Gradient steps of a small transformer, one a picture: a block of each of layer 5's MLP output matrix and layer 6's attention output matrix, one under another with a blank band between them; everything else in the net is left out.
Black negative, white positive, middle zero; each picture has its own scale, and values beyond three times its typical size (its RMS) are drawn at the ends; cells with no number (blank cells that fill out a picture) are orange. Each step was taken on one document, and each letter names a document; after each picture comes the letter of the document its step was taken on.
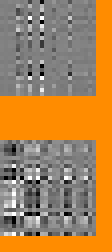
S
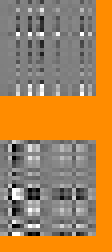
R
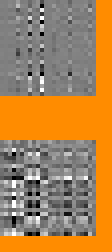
S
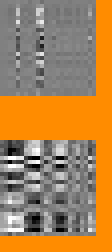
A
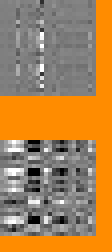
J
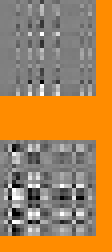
R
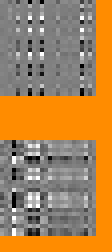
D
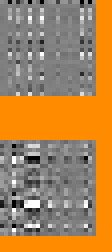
D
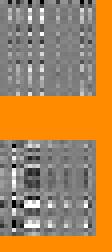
D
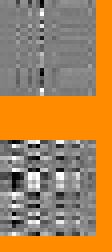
J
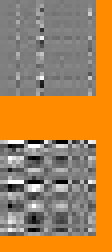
A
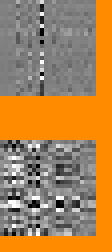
J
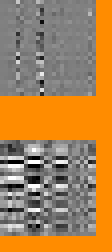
A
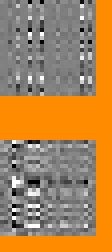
D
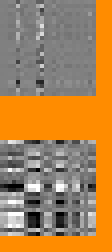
A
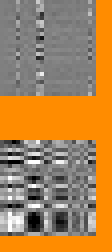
A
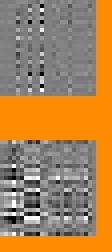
S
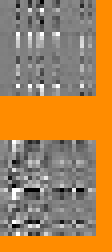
R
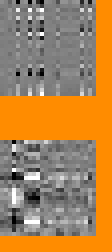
D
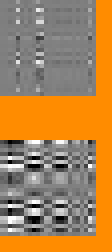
A
